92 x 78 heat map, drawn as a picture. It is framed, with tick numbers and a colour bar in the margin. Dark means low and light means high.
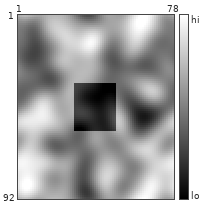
Values change most from cell to cell in the centre. In the centre lies a patch that is lower than the rest. There are no regular stripes. The centre is the ninth with the lowest average.
